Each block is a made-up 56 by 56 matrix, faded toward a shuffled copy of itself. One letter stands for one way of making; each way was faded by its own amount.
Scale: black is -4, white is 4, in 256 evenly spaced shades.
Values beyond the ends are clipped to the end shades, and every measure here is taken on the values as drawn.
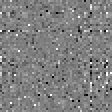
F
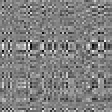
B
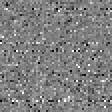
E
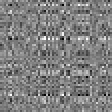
B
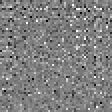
F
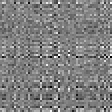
B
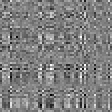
B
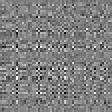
B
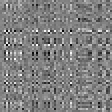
B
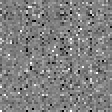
F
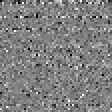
E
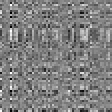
B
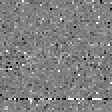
E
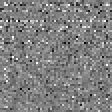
E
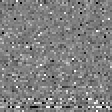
E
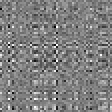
B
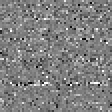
E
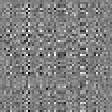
B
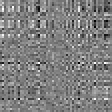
B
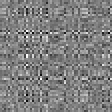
B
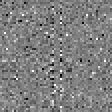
F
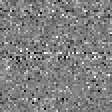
E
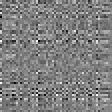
B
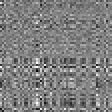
B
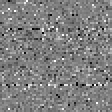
E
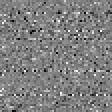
E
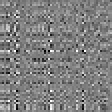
B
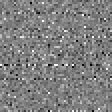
E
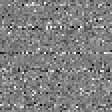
E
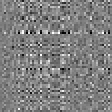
B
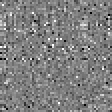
F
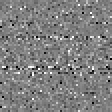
E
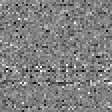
E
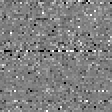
E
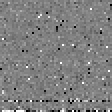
E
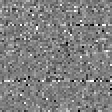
E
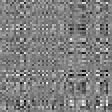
B
